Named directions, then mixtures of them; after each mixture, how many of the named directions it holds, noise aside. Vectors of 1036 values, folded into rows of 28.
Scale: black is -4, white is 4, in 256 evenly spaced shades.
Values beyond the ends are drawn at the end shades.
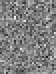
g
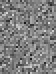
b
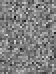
one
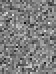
one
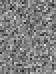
two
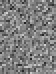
two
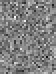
one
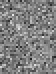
one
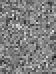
two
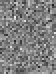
one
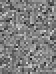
one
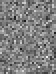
one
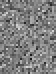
one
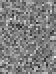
two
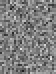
two
